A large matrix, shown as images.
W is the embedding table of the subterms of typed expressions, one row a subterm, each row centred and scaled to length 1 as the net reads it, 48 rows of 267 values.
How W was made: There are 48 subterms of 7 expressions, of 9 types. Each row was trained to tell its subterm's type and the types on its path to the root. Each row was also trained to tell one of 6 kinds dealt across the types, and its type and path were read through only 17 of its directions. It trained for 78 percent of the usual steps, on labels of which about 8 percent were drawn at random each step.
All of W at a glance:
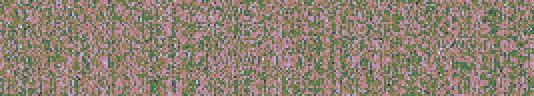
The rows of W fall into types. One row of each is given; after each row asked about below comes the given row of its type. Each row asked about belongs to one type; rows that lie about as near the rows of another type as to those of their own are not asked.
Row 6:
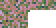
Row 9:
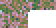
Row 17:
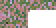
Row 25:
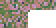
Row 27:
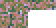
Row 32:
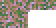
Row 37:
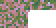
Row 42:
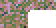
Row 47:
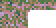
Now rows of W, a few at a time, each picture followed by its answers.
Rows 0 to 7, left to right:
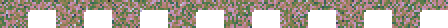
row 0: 27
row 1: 37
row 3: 42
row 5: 37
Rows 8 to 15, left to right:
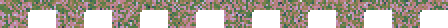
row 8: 9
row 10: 37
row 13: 47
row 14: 9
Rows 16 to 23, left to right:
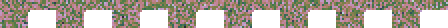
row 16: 17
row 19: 27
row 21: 37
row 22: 32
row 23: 32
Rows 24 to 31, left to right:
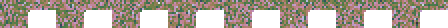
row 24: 17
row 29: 47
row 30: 47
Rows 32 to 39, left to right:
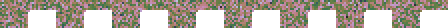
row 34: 32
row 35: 6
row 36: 25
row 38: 9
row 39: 42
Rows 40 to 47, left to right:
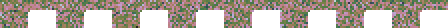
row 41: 17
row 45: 17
